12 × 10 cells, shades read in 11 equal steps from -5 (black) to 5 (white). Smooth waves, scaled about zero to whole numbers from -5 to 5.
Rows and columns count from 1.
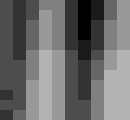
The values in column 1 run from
-3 to -2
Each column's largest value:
-2 -1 1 2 1 -2 -2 0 2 2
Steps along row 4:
down up up down down down up up up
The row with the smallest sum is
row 1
